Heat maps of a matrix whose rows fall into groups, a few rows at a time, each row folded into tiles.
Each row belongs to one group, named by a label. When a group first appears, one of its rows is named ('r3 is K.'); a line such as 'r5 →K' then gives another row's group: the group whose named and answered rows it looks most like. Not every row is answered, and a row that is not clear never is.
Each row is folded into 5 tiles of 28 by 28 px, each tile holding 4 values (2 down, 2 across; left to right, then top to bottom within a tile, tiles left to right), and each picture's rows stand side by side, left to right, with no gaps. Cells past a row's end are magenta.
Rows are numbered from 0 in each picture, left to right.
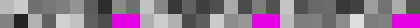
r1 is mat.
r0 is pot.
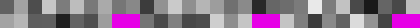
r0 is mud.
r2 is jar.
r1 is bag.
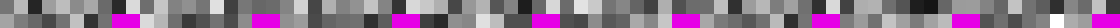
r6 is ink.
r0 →mud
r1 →mud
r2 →mud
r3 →pot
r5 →mud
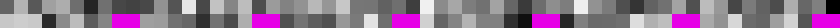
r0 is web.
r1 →mud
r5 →mat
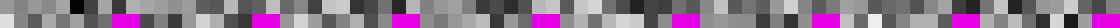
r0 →jar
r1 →pot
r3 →ink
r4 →ink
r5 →mud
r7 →mud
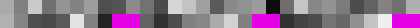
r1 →bag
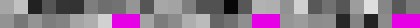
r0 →mat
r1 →ink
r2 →mud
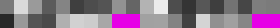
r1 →mat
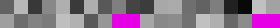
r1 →ink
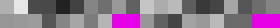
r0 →mat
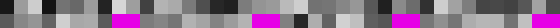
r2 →pot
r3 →ink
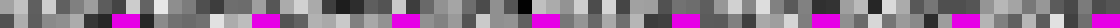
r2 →ink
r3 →ink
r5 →bag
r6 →web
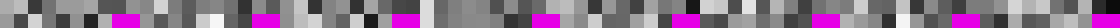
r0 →mud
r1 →pot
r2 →web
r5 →pot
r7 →bag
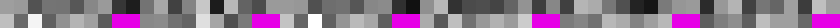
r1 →web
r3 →mat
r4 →ink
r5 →ink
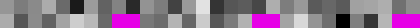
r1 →web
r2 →mud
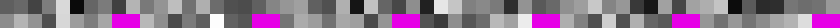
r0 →web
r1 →jar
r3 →bag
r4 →jar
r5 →mat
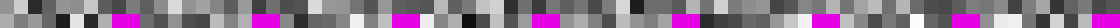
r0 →mud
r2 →bag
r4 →web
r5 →bag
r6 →jar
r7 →web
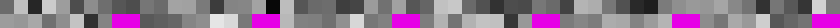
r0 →web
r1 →bag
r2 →mat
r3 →ink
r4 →ink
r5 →ink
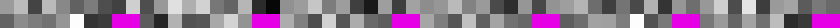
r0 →pot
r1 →bag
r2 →jar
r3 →jar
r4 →pot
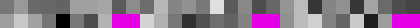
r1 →mud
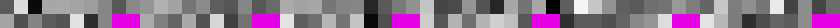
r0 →mud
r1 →jar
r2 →jar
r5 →mud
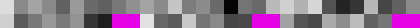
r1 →jar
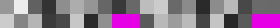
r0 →mud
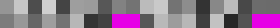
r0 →pot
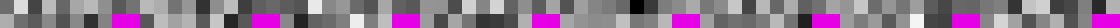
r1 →pot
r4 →ink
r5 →jar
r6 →pot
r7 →web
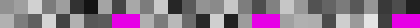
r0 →jar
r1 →mud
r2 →mat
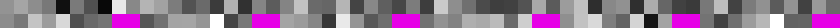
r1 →pot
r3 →ink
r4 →web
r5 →pot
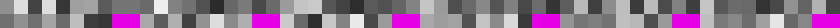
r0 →pot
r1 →mat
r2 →jar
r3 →mat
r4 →web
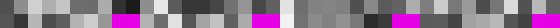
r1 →mat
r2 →jar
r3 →pot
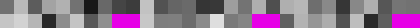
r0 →web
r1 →mat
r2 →pot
